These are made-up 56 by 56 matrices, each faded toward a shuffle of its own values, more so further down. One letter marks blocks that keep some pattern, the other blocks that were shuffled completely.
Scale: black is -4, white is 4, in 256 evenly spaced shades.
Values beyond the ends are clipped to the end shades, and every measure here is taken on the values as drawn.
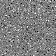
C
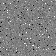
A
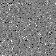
C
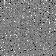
C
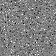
A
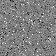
A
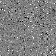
C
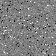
A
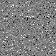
C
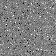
A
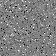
A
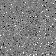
C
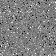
A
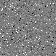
A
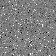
A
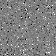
C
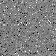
C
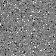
C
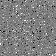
C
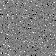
C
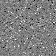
C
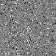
C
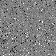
C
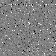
C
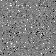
C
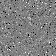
A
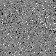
C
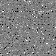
C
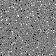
C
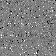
C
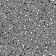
A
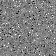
A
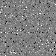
C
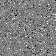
A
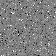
A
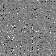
C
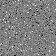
A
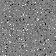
C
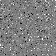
C
